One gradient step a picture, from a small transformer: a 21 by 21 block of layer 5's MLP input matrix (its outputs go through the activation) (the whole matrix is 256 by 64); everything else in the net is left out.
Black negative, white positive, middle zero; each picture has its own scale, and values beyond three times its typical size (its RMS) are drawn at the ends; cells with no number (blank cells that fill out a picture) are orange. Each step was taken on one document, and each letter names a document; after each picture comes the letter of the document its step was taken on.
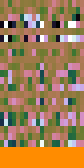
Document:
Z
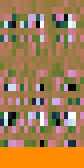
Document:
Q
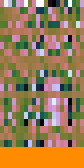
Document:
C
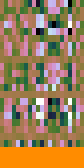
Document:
C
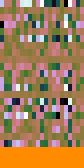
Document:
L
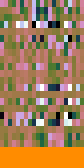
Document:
C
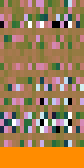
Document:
L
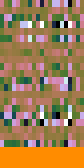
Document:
L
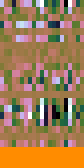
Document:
L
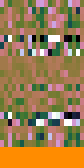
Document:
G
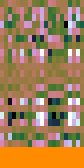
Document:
G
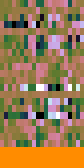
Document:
C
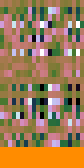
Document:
G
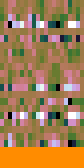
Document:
Q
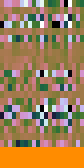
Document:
L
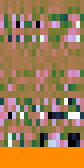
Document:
Q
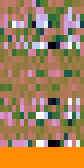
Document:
G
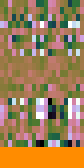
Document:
G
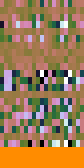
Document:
L
